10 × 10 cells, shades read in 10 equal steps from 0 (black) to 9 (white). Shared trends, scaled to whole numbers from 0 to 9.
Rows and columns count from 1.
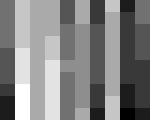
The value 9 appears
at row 8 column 2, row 9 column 2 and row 10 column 2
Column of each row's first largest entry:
2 2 2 2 2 2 2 2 2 2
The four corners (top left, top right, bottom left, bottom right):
4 4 1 1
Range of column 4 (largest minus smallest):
2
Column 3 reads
6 6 6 6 6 6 6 6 6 6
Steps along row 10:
up down up down up down up down up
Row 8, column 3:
6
